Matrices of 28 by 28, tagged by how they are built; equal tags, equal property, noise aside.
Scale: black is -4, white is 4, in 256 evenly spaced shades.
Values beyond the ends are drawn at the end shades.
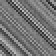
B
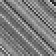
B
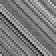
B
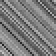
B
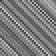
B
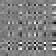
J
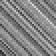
B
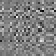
J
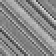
B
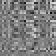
J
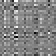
J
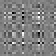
J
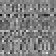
J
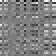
J
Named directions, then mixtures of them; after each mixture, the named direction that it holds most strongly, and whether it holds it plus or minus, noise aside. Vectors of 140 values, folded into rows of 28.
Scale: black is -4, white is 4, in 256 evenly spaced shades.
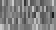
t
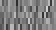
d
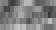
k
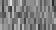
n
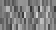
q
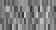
q, plus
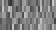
n, minus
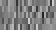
d, plus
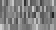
t, plus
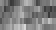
k, plus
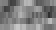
k, plus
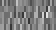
d, minus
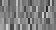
d, minus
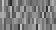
n, minus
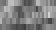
k, minus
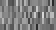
d, minus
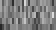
t, minus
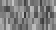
q, minus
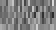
t, plus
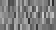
d, minus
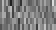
n, minus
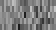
q, minus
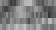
k, plus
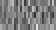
t, plus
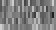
t, plus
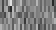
n, plus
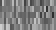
t, plus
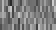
n, minus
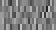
d, minus
